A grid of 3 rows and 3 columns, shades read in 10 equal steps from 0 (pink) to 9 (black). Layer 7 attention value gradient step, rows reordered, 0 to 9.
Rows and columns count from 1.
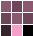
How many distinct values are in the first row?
2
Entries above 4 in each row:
1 2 2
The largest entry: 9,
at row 3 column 3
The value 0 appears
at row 3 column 2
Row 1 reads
4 5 4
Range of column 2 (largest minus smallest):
5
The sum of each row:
13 14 16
